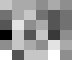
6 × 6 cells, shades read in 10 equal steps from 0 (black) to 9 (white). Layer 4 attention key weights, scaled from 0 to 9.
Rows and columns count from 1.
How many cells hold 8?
2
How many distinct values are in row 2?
4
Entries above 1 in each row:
6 6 6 5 6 6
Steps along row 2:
up up down down up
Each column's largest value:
9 8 7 7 9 6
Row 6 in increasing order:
3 5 7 7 9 9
